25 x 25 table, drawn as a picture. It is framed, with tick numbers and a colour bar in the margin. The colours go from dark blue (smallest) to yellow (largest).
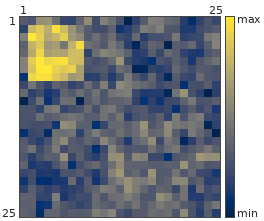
Stripes: none. Odd patch: higher, in the top left. Grain: blotchy. Histogram: skewed, a long tail of high values. Ninth with the lowest average: bottom left.
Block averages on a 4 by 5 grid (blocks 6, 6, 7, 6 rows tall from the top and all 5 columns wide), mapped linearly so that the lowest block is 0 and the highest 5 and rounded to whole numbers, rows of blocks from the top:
53111 | 22101 | 11221 | 01221
